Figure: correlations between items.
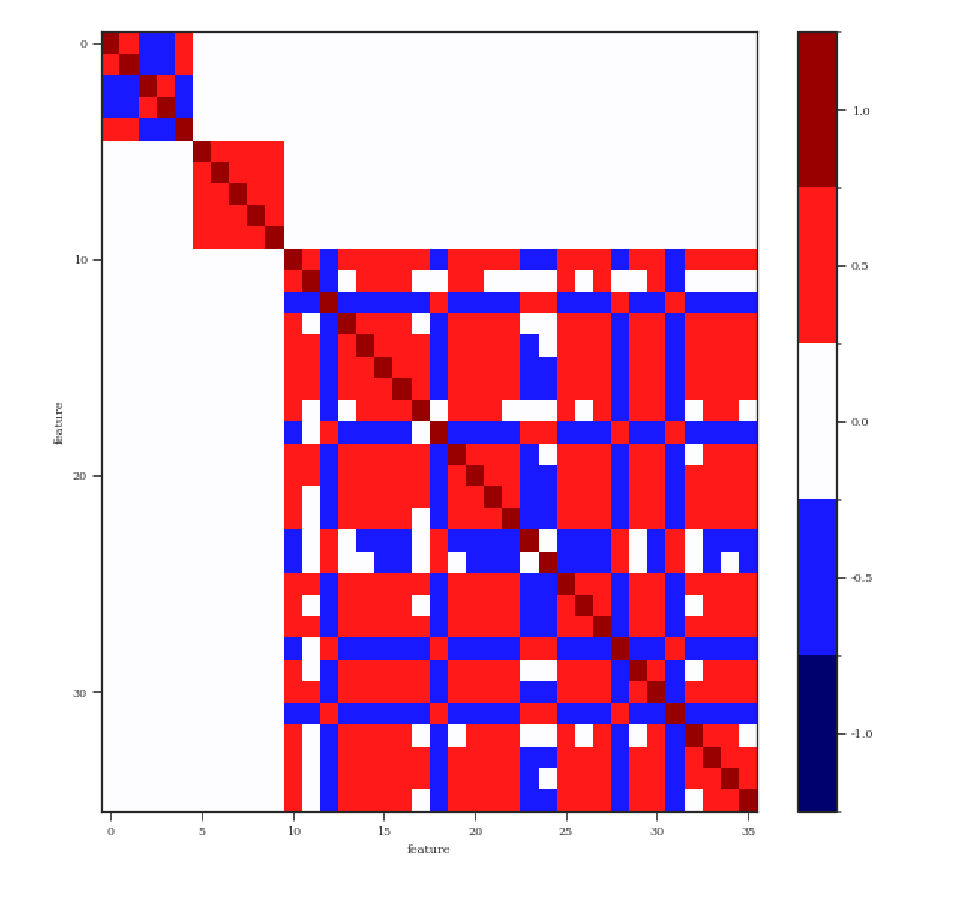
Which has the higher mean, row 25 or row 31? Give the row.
25
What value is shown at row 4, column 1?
0.5
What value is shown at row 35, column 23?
-0.5
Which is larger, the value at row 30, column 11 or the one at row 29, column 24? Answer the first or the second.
the first
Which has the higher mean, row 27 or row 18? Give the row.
27
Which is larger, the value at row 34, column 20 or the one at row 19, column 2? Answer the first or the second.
the first
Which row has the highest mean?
14
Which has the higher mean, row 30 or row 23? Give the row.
30
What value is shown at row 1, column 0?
0.5
